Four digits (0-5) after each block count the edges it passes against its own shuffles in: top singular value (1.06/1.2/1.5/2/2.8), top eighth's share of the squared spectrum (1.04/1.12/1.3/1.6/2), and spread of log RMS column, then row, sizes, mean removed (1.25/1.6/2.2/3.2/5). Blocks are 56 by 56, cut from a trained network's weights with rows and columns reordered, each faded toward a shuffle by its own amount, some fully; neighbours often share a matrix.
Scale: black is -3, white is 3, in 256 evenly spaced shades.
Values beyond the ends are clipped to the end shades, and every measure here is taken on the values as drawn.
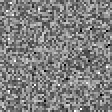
1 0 0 0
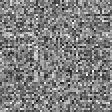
4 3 0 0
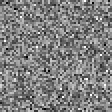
2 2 0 0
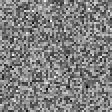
0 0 0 0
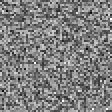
1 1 0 0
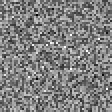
0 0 0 0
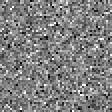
2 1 0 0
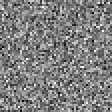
1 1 0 0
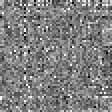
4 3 2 2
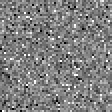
1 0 0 0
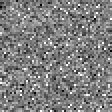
1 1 0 1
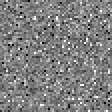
1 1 1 0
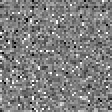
1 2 1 0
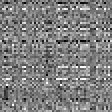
4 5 3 3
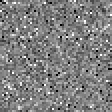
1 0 0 0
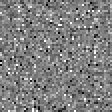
1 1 0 0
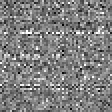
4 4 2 2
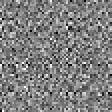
4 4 3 2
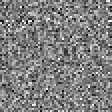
3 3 0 1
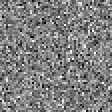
1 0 0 0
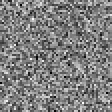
2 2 0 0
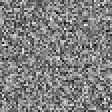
1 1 0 0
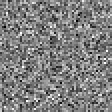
3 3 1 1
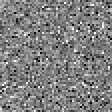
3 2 1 1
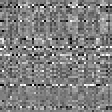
4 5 2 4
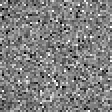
0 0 0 0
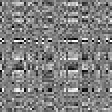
5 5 3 4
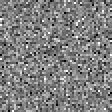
0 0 0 0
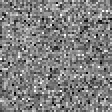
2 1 0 0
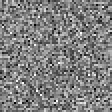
2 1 0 0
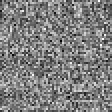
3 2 0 0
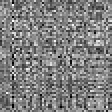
4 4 3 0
